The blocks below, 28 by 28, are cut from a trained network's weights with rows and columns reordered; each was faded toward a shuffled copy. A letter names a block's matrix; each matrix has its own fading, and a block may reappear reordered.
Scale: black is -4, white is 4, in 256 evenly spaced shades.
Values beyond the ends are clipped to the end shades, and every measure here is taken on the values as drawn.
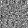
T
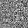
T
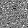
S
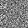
T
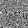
T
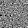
S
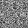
T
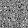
S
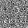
S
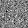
S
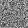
T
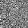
T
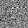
S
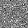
S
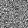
T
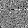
S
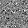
S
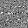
S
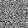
T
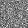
S
